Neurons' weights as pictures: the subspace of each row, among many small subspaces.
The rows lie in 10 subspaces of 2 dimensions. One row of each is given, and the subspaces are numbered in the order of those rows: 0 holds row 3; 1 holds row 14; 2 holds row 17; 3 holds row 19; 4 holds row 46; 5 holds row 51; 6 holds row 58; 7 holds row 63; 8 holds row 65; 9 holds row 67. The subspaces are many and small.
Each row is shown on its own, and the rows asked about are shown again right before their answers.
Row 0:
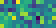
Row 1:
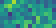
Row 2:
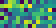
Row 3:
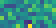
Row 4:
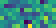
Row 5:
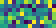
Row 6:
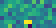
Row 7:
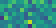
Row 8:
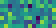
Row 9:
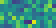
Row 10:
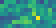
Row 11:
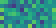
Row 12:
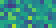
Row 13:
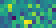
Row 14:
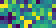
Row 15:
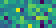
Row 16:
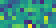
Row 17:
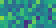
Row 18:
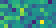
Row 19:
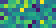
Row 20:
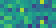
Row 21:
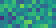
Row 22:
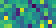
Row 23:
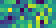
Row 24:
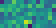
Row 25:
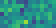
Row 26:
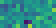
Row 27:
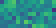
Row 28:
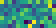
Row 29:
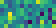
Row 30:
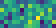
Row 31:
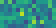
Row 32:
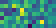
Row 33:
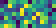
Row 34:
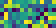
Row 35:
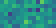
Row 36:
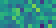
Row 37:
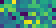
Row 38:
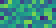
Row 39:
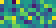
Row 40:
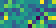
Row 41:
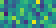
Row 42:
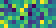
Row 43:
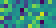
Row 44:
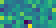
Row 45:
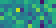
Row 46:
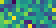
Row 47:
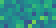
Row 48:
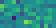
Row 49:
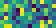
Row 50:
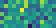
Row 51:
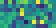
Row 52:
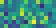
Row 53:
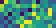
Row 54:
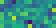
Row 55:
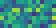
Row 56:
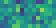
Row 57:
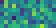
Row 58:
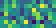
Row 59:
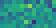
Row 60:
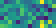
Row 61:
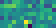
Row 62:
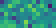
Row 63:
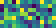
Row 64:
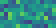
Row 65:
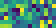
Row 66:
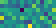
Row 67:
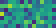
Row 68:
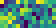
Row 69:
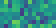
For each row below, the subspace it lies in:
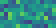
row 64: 7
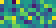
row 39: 7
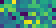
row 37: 4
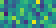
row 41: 6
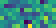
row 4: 0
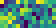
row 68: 1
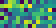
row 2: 9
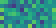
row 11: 9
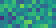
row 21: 1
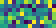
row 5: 5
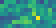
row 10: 1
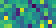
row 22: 8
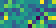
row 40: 7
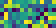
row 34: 7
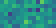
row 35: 8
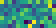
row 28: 5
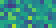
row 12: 7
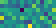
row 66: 3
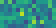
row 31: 5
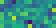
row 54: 4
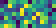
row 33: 6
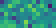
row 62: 6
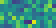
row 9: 5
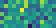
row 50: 3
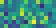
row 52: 6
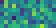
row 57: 6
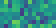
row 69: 6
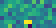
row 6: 2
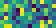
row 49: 8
